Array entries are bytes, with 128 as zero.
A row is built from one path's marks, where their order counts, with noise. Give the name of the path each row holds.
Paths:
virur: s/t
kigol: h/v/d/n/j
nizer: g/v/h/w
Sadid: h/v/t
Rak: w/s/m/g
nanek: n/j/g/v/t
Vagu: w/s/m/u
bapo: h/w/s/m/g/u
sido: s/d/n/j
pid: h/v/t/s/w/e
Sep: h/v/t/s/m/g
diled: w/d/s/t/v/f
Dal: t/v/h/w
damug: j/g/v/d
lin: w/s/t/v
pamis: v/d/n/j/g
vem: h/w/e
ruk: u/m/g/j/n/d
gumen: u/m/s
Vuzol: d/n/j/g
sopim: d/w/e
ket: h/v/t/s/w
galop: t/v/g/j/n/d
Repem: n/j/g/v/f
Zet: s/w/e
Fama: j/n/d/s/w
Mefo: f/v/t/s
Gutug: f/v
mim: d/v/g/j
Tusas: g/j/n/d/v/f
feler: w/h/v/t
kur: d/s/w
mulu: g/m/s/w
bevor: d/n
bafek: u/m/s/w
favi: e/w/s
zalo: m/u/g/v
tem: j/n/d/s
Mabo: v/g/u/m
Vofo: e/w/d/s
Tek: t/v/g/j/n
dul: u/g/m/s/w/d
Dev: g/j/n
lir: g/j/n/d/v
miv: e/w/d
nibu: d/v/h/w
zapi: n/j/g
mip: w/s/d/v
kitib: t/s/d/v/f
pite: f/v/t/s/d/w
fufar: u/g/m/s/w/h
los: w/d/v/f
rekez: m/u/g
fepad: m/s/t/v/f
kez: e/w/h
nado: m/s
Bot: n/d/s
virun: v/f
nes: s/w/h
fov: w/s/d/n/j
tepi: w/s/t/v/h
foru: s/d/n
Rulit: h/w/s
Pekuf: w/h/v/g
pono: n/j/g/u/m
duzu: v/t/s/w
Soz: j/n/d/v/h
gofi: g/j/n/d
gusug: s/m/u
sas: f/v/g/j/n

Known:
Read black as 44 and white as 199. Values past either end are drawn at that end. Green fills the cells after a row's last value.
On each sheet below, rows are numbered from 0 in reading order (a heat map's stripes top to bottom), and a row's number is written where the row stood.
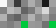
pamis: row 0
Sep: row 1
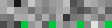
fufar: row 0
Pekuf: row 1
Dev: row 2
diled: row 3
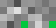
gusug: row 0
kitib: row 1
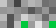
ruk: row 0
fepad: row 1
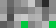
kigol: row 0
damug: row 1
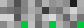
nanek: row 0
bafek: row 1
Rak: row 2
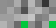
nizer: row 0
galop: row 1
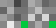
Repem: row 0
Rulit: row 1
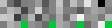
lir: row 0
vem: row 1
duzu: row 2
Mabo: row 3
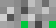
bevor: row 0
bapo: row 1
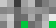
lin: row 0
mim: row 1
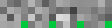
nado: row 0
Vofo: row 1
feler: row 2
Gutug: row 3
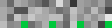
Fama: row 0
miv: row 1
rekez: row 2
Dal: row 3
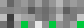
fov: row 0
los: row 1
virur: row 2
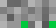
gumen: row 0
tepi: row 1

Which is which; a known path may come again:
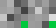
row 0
Tek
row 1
nibu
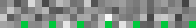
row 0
foru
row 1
zapi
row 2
fepad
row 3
mim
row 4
virun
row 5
kigol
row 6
sopim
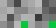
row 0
gofi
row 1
Dev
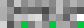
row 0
mulu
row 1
Sadid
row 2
ket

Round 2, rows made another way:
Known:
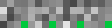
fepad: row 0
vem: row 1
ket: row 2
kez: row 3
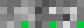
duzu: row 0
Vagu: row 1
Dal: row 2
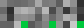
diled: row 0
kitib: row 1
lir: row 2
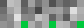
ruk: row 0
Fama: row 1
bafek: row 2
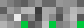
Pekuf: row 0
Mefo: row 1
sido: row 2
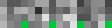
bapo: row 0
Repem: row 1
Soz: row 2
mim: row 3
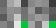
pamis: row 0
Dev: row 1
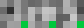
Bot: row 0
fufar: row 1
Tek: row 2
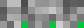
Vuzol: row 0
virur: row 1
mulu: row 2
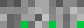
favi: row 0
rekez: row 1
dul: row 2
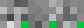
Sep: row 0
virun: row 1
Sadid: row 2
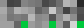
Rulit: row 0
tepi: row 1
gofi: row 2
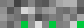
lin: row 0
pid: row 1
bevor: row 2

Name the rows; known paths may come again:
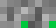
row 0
feler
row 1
Gutug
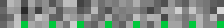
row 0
galop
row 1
Fama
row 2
Vuzol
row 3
miv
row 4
virun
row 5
fov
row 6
Zet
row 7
Rak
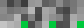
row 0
nizer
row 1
Mefo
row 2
los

